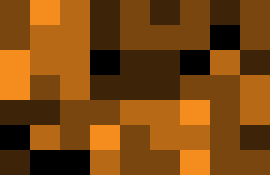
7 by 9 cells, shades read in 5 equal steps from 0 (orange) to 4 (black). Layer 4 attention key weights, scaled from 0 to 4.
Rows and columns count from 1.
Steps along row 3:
up same up down same up down up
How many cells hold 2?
22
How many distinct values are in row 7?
5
